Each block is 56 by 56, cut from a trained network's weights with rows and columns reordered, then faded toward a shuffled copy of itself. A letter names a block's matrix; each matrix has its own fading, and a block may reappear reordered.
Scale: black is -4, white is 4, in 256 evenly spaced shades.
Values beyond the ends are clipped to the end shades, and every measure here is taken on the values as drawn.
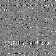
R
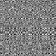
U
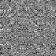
U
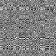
U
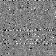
R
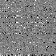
R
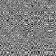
U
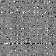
R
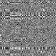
U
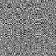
U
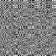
U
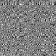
U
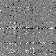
R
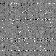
R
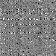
R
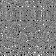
R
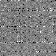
R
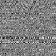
U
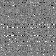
R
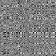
U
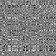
U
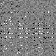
R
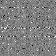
R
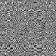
U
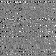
R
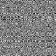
U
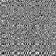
U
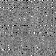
R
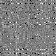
R
